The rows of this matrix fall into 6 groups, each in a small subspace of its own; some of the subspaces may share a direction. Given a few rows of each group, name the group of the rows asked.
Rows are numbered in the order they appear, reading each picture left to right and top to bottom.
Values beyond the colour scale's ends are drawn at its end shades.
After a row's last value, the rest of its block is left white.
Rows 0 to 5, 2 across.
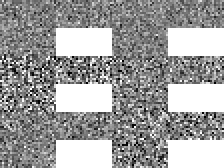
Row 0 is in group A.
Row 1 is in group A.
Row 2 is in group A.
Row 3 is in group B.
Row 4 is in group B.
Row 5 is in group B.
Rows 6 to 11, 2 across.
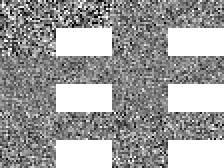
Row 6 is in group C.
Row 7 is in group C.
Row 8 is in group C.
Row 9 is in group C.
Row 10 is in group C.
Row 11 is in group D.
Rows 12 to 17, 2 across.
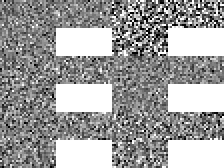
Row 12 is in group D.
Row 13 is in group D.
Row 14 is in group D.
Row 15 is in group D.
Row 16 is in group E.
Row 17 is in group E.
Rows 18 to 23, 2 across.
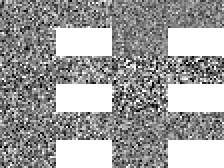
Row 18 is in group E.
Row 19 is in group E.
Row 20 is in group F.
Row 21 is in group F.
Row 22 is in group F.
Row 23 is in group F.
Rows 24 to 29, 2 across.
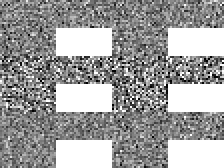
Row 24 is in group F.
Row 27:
A
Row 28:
E
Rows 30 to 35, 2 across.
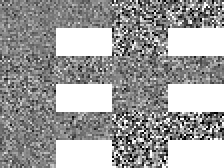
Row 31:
A
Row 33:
E
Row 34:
A
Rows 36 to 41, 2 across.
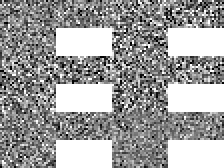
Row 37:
E
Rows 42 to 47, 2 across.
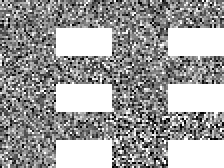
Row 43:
B
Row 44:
C
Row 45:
F
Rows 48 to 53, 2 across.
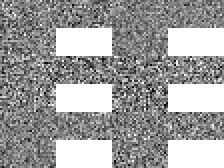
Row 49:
D
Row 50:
D
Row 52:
E
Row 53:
D
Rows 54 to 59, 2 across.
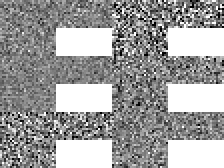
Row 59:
D
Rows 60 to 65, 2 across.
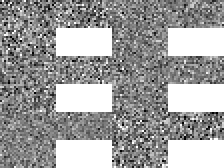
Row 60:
F
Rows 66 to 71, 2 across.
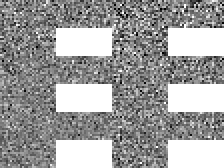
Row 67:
A
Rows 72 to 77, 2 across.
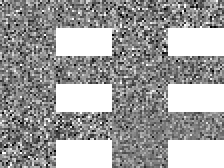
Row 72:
D
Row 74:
A
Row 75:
D
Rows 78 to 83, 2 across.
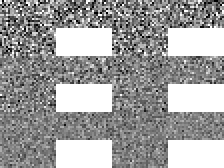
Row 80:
D
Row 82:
E
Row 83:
D
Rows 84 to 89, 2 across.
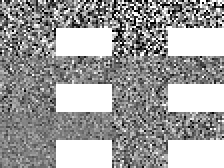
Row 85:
E
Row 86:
A
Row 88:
A
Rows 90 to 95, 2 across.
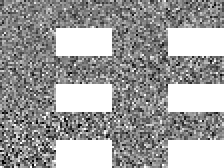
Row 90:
F
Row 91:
B
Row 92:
A
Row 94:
D
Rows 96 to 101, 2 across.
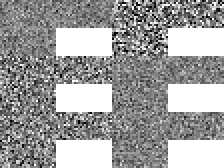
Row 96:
F
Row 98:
C
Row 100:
B
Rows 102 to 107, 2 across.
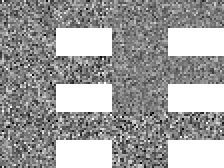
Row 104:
E
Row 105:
D
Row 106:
C
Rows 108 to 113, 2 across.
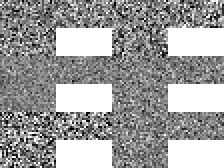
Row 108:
F
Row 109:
E
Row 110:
C
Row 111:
C
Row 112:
C
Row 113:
C
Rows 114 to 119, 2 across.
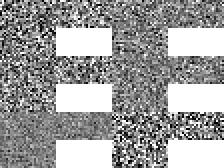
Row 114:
F
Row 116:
A
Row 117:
B
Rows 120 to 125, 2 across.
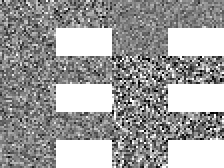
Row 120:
B
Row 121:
F
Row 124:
E
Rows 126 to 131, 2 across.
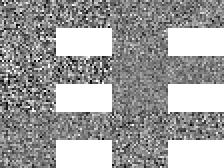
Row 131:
D
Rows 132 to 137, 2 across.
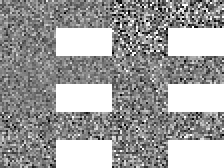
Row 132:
E
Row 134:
F
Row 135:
B
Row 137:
C
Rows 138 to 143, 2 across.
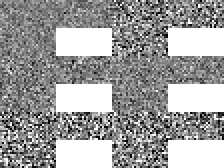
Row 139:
D
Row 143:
E
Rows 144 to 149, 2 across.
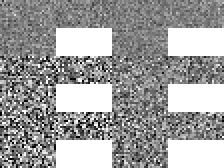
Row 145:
E
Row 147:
F
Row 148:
E
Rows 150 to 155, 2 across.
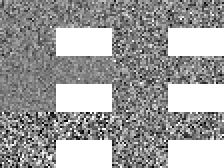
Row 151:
A
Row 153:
F
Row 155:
C
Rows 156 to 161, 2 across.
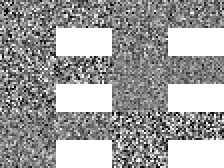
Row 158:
B
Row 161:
E
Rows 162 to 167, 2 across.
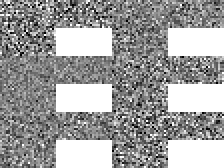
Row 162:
A
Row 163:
F
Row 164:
C
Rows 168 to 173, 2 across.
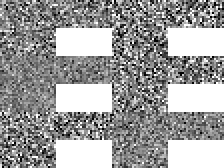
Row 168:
E
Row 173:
D
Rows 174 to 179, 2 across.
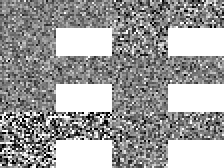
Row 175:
B
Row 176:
C
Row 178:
E
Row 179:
B
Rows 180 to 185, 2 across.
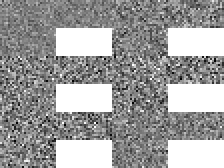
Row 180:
C
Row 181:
E
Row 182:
C
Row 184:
E
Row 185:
D
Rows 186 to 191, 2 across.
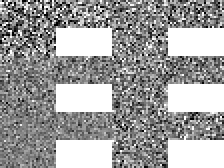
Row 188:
C
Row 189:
D
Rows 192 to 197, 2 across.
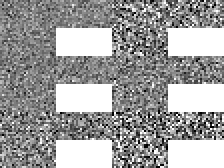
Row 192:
A
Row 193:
B
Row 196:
F
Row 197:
E
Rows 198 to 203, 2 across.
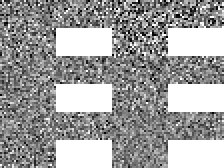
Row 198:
A
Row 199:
C
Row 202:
D
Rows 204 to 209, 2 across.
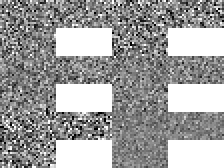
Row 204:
C
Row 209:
C
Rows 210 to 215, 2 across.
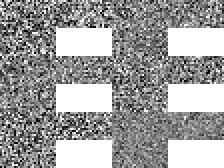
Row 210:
F
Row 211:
B
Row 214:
C
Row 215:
A
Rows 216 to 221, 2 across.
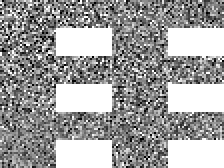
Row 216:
D
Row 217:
F
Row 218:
B
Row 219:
E
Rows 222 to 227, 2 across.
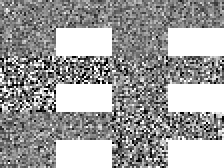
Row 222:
C
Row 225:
A
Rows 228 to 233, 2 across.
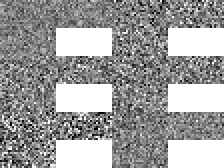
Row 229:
B
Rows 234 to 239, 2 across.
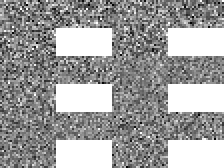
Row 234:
E
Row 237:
F
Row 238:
F
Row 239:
F
